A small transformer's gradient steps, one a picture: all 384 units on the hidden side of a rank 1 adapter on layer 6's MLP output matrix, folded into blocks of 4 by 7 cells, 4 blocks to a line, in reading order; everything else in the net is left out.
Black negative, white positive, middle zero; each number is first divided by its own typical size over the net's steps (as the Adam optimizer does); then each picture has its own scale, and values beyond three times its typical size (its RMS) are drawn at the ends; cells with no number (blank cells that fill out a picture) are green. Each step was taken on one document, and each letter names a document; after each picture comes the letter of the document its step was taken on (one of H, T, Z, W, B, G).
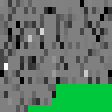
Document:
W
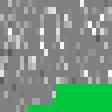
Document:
W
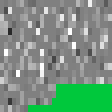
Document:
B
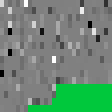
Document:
W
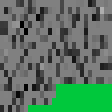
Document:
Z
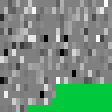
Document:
B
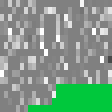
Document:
W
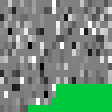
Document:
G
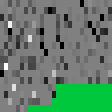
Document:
W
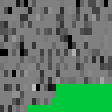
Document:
Z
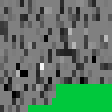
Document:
Z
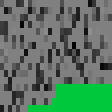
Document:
Z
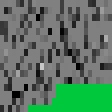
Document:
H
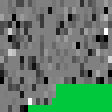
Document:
G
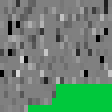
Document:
W
